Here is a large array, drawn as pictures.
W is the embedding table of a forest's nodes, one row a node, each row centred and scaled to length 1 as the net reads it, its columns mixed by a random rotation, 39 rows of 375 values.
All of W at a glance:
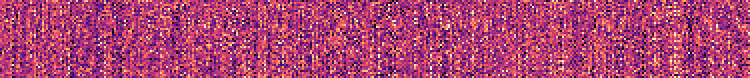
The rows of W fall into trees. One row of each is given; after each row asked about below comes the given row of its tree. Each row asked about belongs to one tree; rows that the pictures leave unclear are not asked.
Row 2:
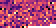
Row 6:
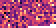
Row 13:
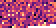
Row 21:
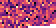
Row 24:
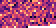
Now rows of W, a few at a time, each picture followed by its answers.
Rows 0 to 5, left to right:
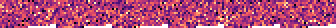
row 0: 21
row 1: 24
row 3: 24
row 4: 2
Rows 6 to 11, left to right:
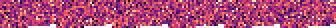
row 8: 2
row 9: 6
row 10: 13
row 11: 6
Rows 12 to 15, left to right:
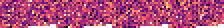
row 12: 13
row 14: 2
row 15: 21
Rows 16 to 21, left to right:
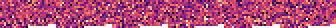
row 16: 24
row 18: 21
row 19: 6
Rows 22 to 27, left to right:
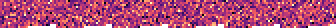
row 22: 6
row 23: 24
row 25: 13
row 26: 2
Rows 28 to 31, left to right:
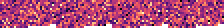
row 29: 6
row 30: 24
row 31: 24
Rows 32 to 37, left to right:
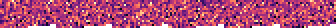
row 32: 6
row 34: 24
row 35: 21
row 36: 24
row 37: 2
